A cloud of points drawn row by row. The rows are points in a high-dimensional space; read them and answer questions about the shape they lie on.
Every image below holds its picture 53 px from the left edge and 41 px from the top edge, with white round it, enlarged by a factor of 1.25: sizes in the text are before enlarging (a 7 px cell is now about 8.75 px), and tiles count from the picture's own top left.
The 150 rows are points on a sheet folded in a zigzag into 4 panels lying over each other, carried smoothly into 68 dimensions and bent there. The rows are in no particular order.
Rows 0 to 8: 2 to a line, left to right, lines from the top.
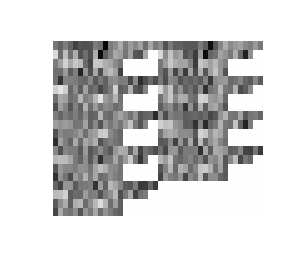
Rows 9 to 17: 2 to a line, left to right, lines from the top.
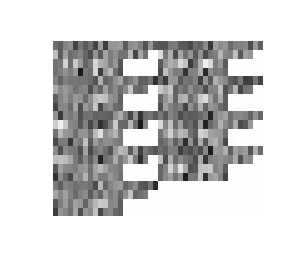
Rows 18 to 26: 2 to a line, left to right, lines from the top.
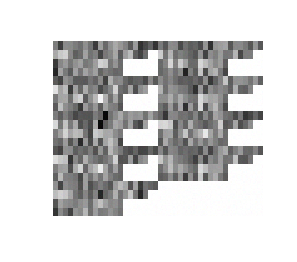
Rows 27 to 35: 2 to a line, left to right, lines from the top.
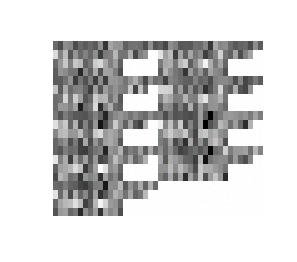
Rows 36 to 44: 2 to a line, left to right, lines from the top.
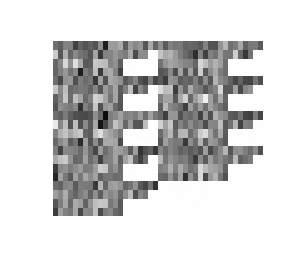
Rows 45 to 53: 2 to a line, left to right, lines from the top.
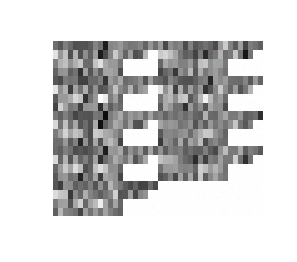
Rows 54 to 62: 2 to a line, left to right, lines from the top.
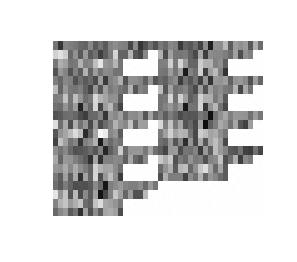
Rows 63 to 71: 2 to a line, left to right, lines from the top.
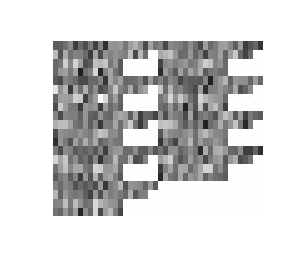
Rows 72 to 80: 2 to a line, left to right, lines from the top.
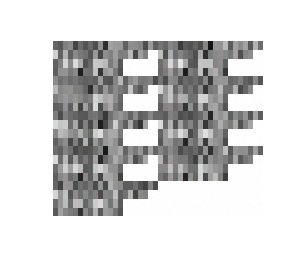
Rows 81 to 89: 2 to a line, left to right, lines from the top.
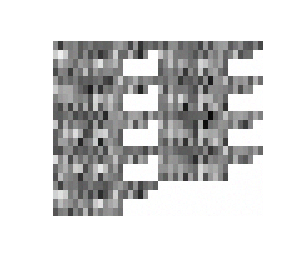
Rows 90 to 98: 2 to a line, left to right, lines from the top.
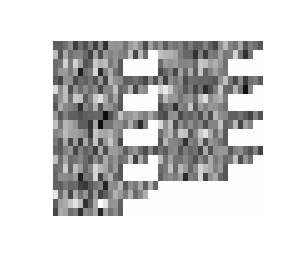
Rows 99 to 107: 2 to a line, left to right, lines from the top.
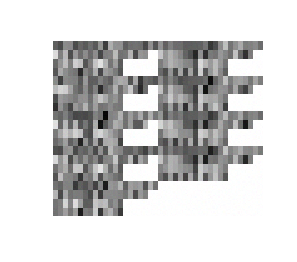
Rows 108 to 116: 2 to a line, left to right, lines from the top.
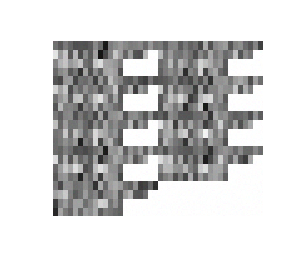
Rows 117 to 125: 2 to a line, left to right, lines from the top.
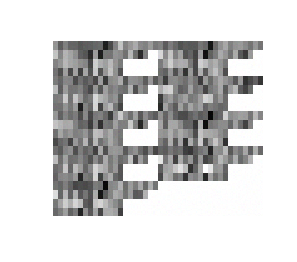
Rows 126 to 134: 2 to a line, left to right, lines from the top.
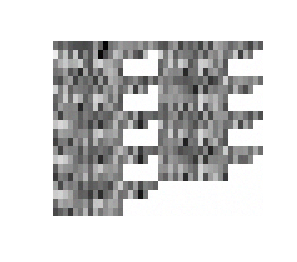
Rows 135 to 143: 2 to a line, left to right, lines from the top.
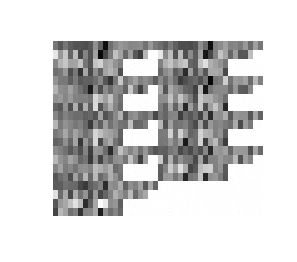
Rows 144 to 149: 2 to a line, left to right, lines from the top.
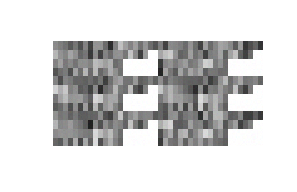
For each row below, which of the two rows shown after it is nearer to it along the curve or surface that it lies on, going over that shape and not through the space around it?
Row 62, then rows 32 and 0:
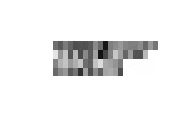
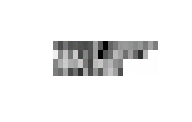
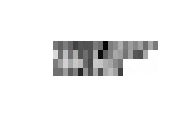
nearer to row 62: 32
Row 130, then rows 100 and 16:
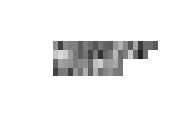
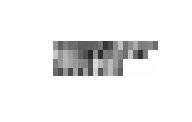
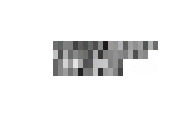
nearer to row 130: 100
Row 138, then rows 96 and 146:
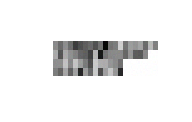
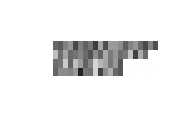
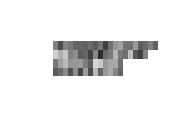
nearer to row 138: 96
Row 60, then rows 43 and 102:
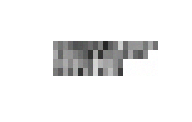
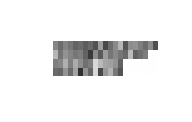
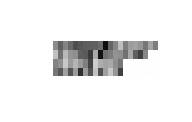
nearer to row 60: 43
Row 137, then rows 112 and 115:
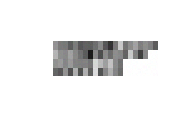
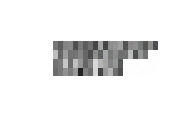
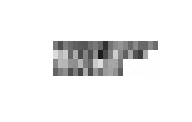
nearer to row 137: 112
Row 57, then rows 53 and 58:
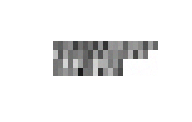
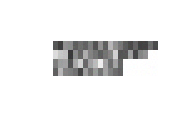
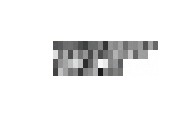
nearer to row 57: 58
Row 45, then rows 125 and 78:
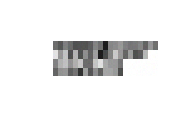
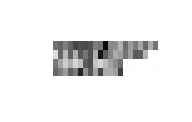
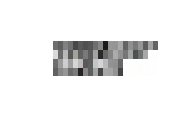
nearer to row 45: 125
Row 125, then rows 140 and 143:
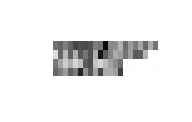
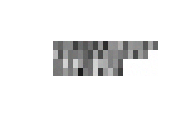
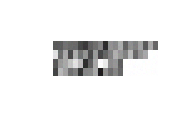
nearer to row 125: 143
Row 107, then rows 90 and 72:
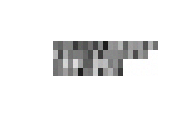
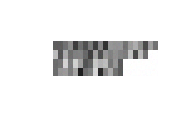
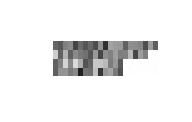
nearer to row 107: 90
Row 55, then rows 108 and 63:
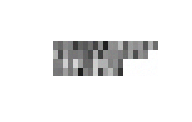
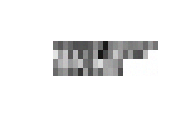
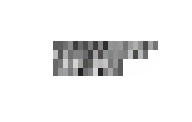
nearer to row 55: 63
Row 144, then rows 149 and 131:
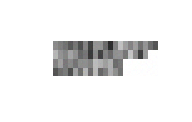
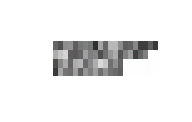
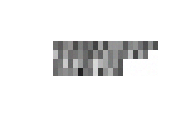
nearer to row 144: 131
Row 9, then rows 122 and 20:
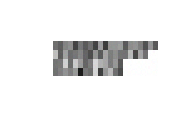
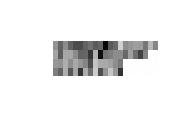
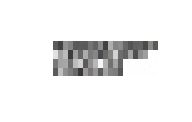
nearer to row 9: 122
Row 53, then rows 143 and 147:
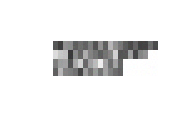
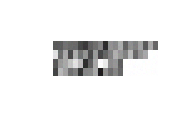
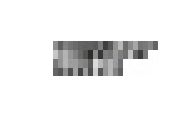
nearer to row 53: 143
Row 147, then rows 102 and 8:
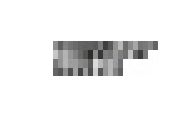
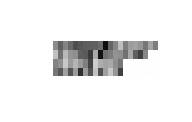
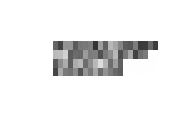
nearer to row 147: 102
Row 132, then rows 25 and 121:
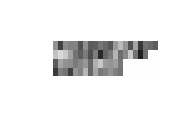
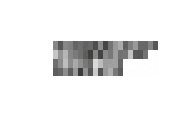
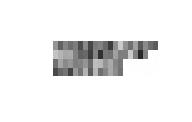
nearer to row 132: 121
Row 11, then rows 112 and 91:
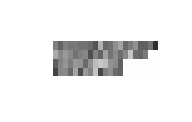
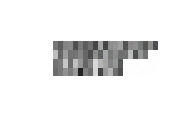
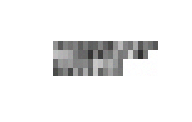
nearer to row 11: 112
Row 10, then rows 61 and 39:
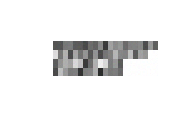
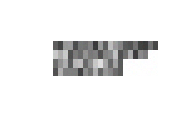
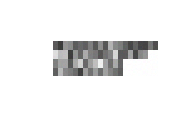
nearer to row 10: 61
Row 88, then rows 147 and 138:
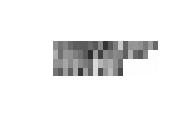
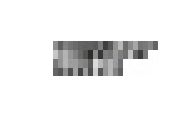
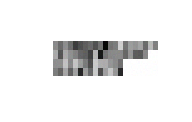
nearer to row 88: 138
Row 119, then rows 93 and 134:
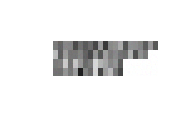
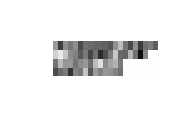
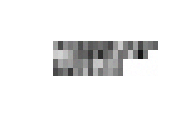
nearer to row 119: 134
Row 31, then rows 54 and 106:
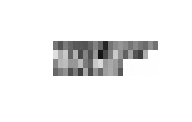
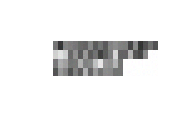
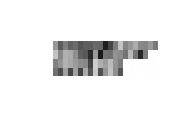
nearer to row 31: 54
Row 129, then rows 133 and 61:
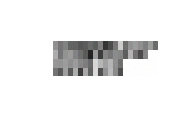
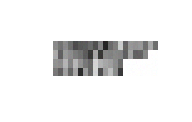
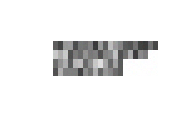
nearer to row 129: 133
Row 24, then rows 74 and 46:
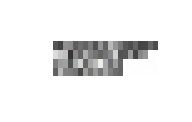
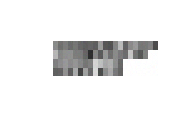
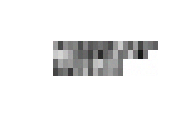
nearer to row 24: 46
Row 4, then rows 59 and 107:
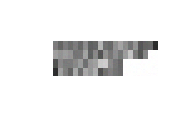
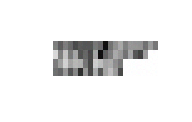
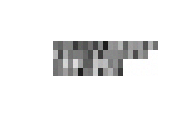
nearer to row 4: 107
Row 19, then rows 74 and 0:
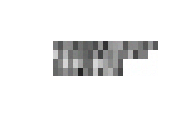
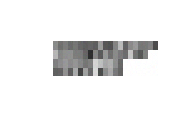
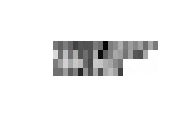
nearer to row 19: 74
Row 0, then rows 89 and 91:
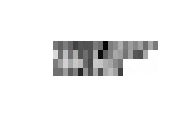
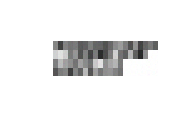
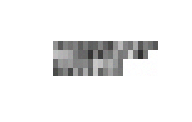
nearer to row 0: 89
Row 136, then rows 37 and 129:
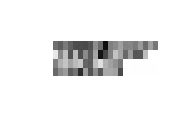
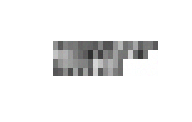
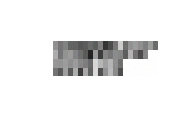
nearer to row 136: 37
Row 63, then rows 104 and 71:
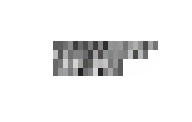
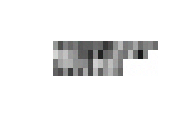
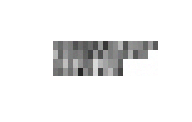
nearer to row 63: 71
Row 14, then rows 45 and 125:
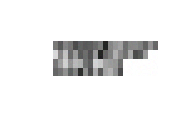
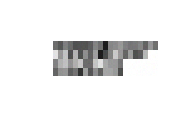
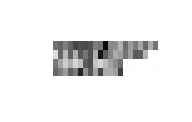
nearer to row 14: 125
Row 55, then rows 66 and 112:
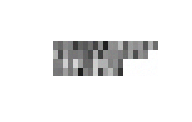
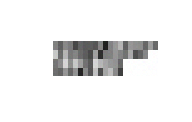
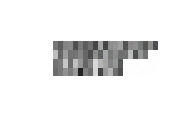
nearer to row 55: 112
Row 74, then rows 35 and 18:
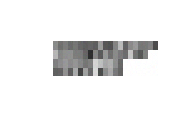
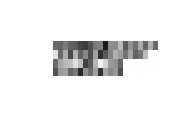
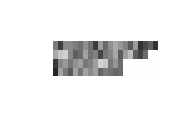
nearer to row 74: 18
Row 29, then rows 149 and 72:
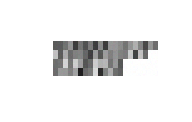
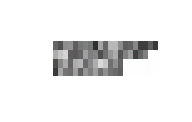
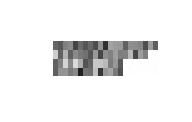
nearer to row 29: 72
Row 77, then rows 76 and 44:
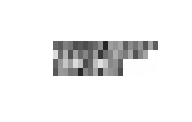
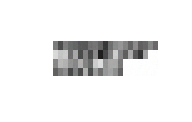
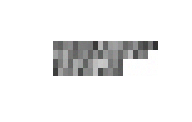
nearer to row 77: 76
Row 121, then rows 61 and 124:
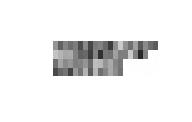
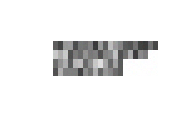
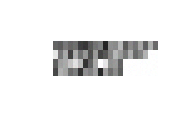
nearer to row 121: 61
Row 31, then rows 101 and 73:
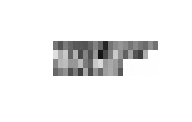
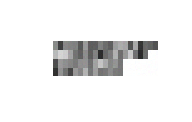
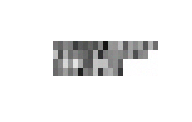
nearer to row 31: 101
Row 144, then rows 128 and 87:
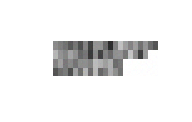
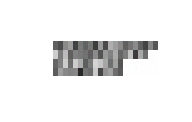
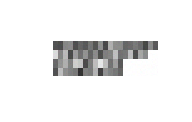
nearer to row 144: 128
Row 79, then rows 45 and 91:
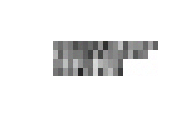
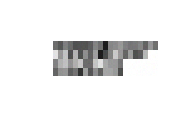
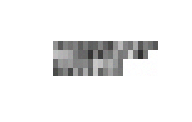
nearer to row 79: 91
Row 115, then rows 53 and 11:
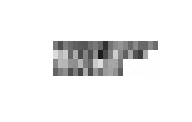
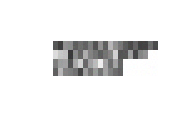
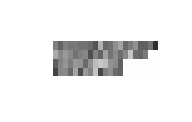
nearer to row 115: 53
